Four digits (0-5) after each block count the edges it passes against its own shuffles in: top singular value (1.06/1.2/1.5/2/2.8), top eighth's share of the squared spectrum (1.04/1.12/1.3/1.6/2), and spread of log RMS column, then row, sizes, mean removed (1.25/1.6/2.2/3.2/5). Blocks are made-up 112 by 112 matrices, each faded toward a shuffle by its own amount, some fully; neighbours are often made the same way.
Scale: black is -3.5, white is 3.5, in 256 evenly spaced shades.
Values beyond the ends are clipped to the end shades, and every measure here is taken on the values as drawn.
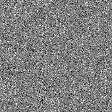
0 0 2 0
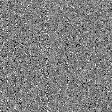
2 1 3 0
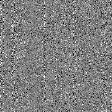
1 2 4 0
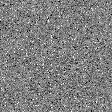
0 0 0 0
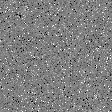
0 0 0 0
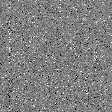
3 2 1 0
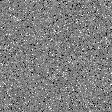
2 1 0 0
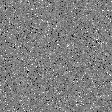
2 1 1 0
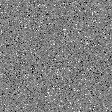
0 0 0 0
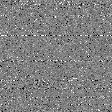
2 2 0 3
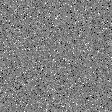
0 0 0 0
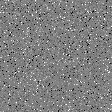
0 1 0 0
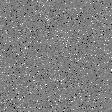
2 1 0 0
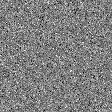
0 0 0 0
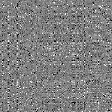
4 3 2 2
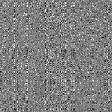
5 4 3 2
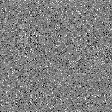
4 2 1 1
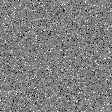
1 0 0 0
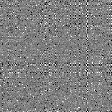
5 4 3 3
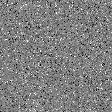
3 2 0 0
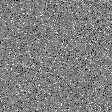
2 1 0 0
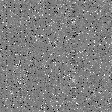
3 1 1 0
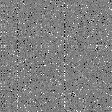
4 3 2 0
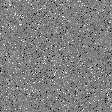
2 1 0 0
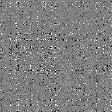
2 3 3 3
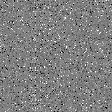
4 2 1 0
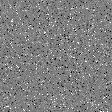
2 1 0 0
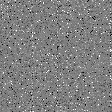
3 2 1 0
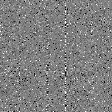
4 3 2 1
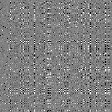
5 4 4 3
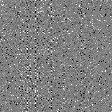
4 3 2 1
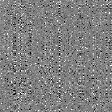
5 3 3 2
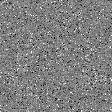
3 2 0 0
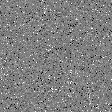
3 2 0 0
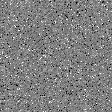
3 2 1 0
